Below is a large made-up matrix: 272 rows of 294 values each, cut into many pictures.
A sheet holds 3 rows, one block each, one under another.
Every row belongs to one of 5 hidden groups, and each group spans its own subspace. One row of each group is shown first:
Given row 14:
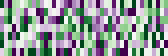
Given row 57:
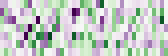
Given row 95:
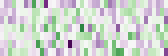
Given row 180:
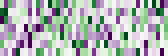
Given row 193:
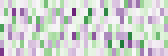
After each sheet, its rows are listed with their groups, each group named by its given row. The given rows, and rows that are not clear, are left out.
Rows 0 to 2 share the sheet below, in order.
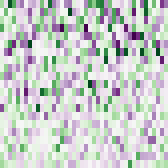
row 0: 180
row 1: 57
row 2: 57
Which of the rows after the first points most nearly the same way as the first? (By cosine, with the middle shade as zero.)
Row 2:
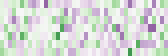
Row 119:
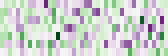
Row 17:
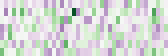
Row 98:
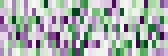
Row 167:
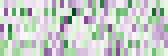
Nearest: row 119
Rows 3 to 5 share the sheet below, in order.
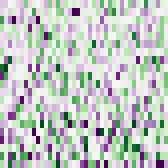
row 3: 57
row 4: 180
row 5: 180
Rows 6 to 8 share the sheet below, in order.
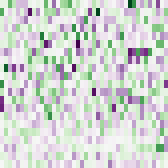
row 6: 57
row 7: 193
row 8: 14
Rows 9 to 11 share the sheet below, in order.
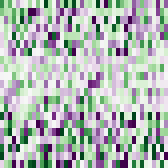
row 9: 95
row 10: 14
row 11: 14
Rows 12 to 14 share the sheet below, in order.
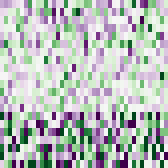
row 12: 57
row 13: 193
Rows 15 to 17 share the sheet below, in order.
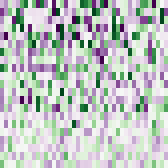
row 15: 57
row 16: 180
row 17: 193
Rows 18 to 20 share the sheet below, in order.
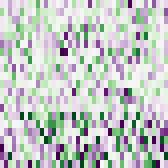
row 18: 95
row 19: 193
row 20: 14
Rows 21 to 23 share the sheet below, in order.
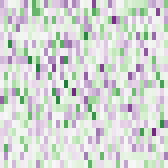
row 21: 95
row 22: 57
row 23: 14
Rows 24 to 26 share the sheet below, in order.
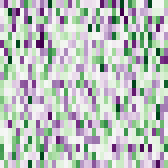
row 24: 14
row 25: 180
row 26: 14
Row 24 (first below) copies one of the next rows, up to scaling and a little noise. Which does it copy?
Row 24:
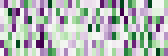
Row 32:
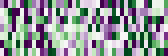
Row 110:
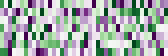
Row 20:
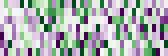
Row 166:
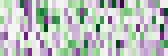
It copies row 32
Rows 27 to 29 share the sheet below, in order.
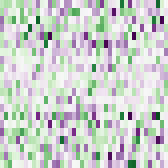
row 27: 57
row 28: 14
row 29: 57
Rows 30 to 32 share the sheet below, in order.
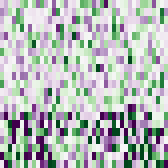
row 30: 57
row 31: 57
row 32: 14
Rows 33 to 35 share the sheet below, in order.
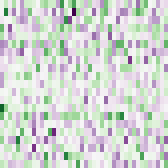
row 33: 193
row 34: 57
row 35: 95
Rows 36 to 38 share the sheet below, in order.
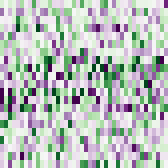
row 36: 95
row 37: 95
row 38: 180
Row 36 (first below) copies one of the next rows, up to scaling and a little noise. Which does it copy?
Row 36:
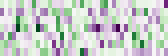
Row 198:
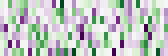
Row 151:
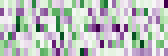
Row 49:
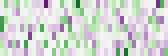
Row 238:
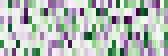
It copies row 151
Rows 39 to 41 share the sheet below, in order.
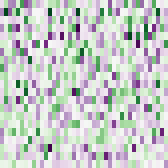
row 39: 14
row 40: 57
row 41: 57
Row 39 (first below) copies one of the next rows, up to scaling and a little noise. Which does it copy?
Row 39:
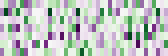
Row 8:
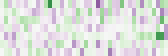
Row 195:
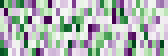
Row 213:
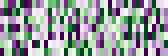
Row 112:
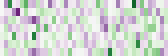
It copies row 213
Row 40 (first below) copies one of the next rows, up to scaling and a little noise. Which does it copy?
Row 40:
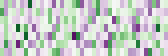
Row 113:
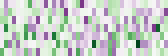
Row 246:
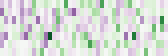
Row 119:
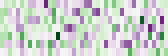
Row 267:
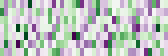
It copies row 267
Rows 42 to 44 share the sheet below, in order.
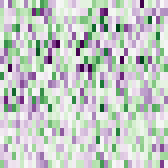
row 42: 14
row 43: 14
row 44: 14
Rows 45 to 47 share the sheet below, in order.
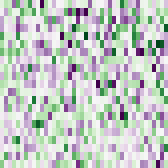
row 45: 180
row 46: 193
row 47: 14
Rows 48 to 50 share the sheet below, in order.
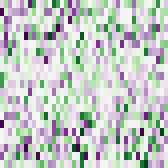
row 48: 57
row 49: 95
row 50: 57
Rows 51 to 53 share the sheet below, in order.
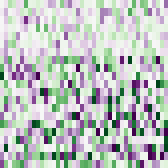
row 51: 14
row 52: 57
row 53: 14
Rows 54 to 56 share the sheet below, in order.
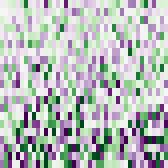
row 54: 57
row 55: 14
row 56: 95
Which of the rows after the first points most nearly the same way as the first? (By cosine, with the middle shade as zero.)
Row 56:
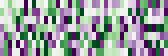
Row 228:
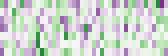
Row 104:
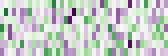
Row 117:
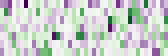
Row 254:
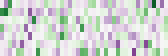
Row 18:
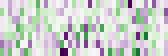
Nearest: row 117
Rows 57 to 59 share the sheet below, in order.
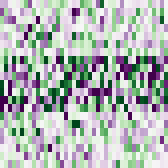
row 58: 193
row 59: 57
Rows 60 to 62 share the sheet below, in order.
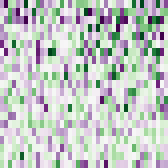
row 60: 14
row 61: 14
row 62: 180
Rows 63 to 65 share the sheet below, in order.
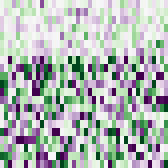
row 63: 180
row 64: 95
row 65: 95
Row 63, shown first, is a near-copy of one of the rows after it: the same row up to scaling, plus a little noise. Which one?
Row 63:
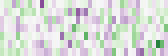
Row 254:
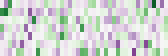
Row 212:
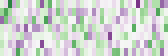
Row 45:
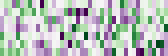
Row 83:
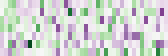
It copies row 45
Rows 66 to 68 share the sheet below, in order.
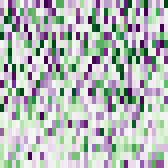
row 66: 95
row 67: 193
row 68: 180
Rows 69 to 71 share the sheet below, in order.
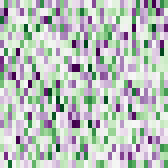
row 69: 180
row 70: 57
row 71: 57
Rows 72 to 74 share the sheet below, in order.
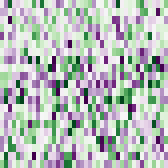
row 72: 95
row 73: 57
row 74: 193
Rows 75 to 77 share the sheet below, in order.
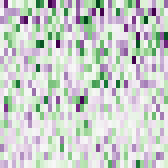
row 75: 14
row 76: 14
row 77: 180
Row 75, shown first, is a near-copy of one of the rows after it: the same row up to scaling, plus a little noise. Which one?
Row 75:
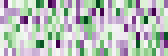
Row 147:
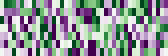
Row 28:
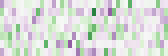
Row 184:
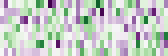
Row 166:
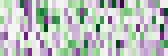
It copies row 184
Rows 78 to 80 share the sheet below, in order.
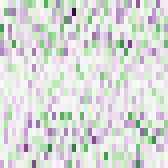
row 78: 193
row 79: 14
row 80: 57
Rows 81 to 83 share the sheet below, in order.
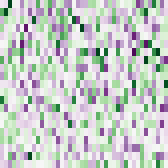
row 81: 180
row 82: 180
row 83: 180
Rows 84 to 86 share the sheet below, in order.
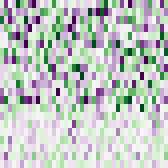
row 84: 57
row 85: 57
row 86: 193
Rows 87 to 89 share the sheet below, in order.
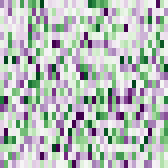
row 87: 14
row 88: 57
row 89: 95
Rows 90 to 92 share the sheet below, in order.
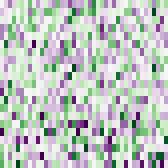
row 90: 193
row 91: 193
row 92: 180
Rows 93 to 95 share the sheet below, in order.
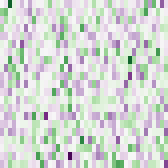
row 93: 180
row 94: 95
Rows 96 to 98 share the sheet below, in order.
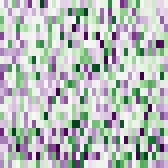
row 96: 180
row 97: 57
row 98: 57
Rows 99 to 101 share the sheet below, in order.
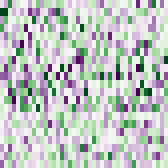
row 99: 180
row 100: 95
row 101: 95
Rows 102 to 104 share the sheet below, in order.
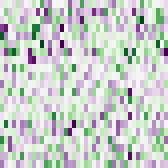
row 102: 95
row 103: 193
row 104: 193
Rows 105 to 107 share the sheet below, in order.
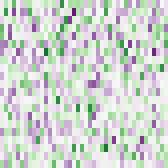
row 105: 193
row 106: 14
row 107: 193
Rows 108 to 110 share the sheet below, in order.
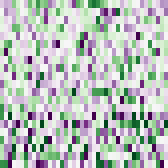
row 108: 14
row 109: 193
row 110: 14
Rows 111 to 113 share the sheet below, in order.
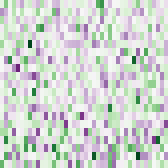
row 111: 180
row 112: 14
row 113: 57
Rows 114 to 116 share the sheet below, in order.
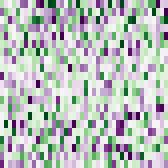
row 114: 14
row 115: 180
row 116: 193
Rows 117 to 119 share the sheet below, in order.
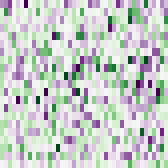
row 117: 95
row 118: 57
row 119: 57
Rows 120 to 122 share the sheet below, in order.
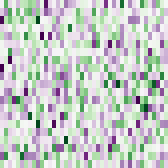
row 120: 57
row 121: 57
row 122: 57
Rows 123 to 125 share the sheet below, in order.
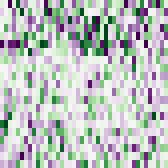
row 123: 95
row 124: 14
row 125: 180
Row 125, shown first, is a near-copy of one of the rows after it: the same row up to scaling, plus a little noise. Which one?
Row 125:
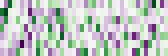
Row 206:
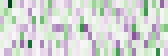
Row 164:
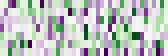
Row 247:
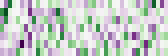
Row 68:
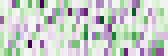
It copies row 247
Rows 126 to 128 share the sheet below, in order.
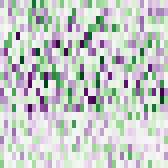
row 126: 14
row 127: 14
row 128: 193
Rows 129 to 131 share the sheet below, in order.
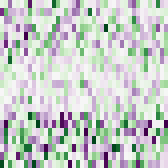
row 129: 57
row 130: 180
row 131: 57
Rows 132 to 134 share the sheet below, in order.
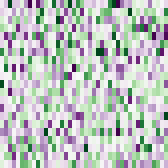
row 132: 14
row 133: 193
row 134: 95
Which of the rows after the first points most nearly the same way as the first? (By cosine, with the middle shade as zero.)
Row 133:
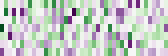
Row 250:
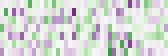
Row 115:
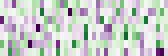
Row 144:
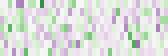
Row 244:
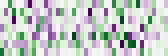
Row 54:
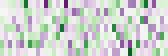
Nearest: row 250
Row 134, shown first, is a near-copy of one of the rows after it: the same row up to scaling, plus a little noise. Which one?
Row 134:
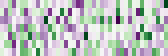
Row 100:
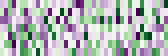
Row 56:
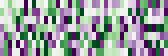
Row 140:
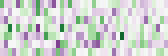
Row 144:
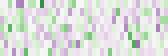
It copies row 100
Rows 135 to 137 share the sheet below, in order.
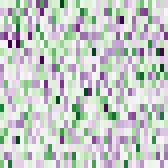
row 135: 95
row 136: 14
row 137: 95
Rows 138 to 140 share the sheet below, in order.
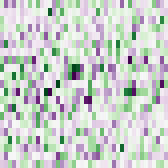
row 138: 57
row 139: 57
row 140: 95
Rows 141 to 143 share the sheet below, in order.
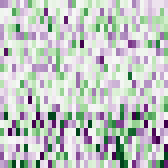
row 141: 14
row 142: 180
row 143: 14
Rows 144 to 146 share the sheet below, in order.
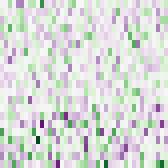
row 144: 95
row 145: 180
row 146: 180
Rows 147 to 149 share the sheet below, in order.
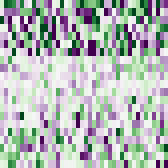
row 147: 14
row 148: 14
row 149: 95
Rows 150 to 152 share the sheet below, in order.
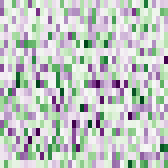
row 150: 57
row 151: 95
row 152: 57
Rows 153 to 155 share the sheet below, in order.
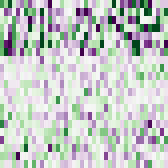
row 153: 14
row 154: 14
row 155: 57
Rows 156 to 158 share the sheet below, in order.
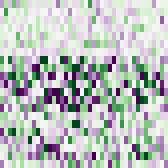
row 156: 57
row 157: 57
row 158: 57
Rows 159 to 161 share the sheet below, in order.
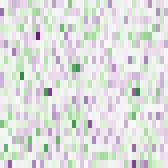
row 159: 95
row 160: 57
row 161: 57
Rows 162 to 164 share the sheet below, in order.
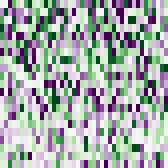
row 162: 193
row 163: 95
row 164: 180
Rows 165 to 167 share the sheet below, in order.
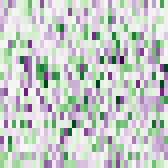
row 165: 180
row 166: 14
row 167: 193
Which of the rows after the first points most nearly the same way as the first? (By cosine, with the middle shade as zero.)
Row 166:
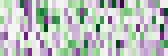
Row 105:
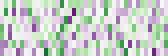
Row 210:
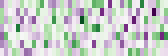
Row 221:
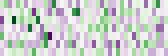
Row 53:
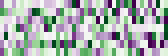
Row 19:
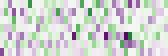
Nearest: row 210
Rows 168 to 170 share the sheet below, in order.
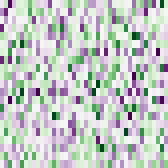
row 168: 180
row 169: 95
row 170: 193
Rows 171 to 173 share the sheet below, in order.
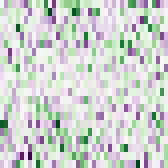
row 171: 57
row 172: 14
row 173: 180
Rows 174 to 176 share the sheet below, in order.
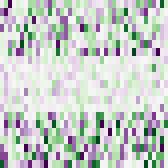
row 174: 180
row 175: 57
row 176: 14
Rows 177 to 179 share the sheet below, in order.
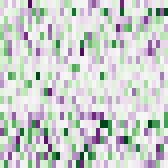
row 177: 14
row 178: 57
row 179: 14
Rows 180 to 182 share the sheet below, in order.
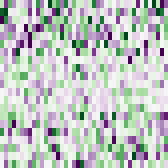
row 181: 57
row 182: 14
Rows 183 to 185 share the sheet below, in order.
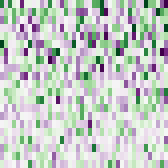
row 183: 180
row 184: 14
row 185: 95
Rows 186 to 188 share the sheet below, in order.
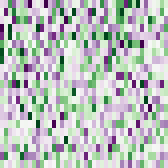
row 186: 193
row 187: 95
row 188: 57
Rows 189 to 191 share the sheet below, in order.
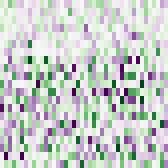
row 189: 180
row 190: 193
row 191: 14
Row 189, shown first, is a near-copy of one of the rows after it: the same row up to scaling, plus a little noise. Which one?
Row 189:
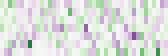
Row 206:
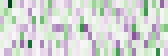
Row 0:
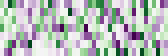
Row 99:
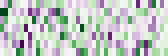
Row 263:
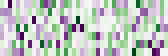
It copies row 0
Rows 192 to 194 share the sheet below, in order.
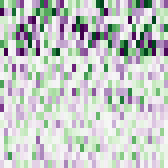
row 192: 180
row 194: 95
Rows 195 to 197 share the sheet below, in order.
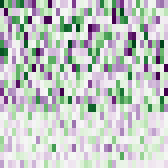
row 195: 14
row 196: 14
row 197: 193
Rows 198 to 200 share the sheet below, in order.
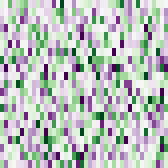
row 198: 95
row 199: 14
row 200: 14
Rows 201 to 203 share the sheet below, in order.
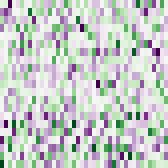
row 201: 180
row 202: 193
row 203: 193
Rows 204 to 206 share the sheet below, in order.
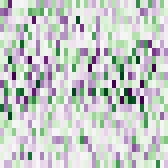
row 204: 180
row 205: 193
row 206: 180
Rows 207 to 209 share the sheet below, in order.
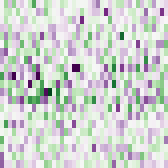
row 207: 14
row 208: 57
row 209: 193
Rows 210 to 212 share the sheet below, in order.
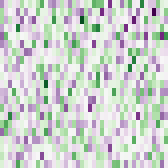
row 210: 14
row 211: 14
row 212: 180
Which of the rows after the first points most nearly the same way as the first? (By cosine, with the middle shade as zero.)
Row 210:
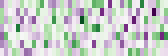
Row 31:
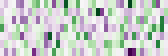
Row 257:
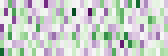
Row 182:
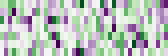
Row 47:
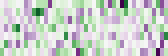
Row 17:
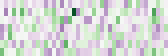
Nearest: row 47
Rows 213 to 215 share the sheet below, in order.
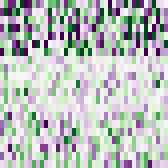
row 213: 14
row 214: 57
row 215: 57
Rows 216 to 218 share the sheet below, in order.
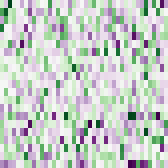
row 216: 180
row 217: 57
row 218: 57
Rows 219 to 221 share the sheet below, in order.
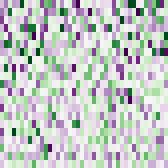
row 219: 95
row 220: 193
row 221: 57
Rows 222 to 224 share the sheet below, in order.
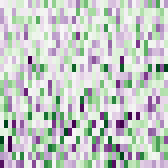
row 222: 57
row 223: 14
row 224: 193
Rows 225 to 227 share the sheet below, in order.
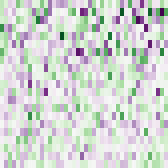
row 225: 14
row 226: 57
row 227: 14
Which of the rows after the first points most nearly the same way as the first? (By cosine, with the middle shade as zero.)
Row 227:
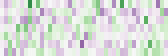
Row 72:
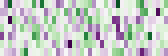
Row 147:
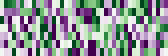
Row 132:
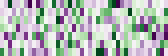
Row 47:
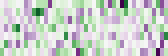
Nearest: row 72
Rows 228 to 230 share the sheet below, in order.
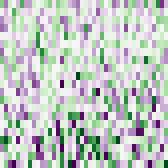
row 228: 95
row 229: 180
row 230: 95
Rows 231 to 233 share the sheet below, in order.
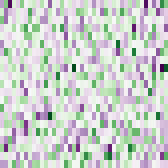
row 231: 180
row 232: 14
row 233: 14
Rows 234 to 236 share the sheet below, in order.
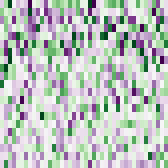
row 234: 193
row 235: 180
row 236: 95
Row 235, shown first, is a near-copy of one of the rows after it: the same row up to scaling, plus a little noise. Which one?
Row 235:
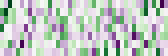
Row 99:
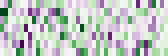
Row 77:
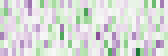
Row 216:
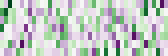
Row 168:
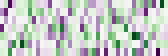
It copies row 216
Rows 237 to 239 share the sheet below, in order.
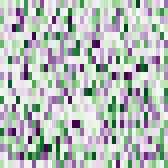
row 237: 95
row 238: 95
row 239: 57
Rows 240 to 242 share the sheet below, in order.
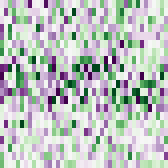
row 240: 193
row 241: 57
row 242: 193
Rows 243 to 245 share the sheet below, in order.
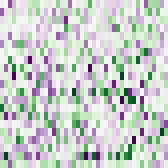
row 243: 57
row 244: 193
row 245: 57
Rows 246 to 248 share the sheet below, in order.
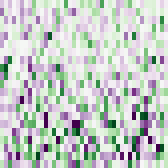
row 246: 57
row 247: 180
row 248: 57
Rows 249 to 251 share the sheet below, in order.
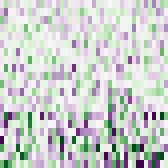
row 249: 180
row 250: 193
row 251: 180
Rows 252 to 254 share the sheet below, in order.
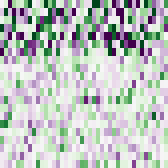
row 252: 193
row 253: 57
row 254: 180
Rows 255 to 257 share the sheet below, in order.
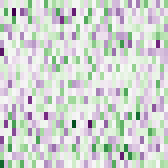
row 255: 193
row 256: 180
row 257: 193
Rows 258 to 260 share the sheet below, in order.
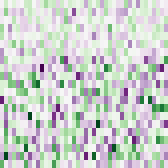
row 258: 193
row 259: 180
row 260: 57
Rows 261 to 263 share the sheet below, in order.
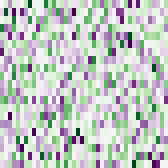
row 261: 193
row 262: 193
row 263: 180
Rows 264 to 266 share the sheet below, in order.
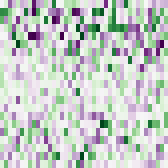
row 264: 95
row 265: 57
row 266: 14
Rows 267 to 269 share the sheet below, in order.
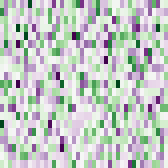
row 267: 57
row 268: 95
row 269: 95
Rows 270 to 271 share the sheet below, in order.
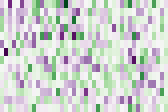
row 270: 57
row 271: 57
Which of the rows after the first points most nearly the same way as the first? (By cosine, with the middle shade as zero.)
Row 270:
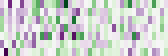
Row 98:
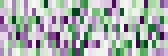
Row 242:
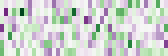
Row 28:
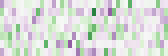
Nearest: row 28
